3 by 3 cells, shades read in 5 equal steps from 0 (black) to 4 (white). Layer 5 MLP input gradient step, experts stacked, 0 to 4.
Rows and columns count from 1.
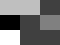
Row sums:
7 3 6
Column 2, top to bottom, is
3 1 1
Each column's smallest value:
0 1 1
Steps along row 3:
down same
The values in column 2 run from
1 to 3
